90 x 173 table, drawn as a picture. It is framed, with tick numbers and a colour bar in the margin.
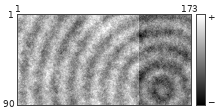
The left part is higher, up to a seam about 70% of the way across. Concentric rings centre on the bottom right. On average the colour sits 60% of the way up the scale.
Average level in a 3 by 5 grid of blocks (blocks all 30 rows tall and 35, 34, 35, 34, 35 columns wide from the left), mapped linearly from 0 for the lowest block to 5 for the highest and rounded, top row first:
4 3 5 2 1
4 3 3 2 0
4 3 4 2 0
